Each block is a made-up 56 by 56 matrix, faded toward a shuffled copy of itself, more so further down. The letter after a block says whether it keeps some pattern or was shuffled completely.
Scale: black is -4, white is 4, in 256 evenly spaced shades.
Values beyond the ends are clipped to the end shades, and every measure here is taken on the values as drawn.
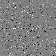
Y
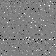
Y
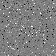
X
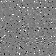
Y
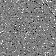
X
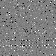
Y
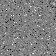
X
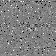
Y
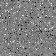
Y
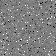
X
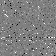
Y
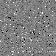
Y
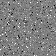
X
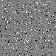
Y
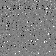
Y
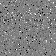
Y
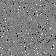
X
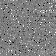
Y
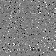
Y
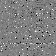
Y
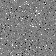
X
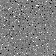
X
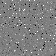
Y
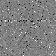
Y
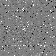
Y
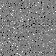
Y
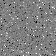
X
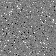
X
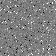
X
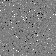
X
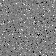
X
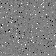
X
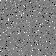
X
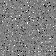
Y
